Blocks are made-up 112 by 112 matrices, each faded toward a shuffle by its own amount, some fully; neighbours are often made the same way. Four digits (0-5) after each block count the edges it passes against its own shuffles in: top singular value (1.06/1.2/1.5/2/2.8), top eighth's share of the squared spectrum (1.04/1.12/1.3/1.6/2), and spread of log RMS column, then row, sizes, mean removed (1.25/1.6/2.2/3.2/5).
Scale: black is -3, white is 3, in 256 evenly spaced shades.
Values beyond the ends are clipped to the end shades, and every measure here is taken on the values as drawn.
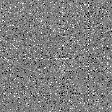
2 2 2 2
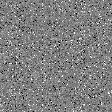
2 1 2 1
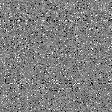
4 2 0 1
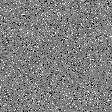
1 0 0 0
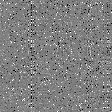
4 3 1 1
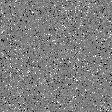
3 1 0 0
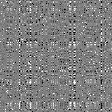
5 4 3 3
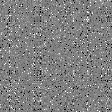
4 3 2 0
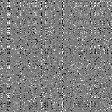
5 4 3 2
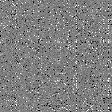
4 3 2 1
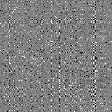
5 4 3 3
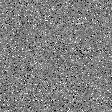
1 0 0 1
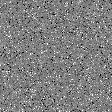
0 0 0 1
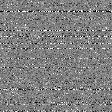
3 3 0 4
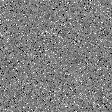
0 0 0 0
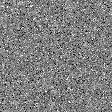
0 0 0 0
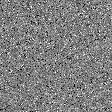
0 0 0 0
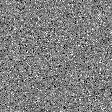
0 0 0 0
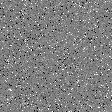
0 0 0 0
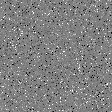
0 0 0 0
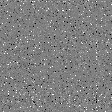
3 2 0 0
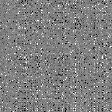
4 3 3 2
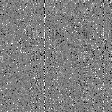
4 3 2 1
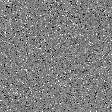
2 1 0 0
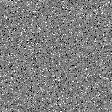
3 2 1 0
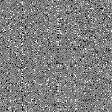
4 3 2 1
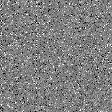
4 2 1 1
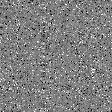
3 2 1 0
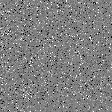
3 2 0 0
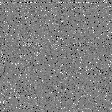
3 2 1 1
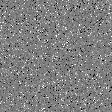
2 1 0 0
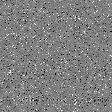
3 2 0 1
